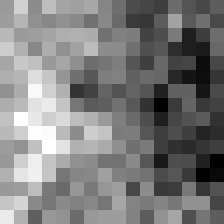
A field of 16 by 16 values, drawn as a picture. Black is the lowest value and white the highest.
No single row or column stands out from its neighbours. The ninth with the highest average is the middle left. There are no regular stripes. The field climbs toward the left. On average the colour sits 50% of the way up the scale.
